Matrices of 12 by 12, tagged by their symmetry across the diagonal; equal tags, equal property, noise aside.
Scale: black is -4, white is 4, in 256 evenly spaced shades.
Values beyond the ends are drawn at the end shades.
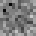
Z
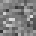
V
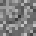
Z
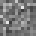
Z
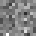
V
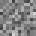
Z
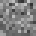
V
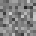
V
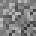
Z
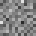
Z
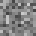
V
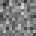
V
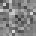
Z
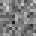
V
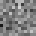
V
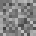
Z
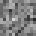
V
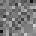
Z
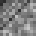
Z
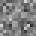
Z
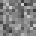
V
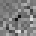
Z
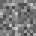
V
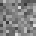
V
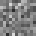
V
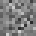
V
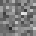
V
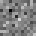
Z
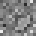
Z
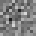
Z
